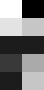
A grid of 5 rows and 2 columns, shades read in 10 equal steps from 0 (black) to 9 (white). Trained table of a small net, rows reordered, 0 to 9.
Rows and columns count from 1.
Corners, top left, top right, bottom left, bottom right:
9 0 1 7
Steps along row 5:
up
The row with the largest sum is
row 2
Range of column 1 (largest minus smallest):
8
